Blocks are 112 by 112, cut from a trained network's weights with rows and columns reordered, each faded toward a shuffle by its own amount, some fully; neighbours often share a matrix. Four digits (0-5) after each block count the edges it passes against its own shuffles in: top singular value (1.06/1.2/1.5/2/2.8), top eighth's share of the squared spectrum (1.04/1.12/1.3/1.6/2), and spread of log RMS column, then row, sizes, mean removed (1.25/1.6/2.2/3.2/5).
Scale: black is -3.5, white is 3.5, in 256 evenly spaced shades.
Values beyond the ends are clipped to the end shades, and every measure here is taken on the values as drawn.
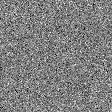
0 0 0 0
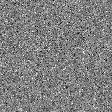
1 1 0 0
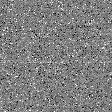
1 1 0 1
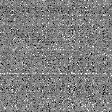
3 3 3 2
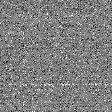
2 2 1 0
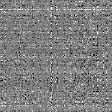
3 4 4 3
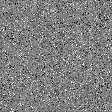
0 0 0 0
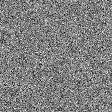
0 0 0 0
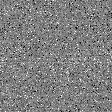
1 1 0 0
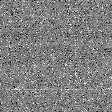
2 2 1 0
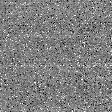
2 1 1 0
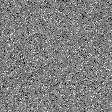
0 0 0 0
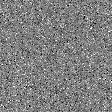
0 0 0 0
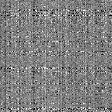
4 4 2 4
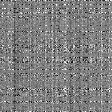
4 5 2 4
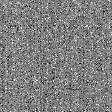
2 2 0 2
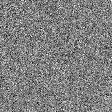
2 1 0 0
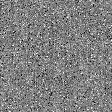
1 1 0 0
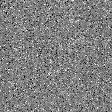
1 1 0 0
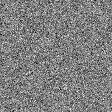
1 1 0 0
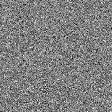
3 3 0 1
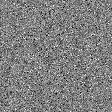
1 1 0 0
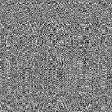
4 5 2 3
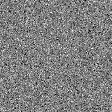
2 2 0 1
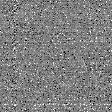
2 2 2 1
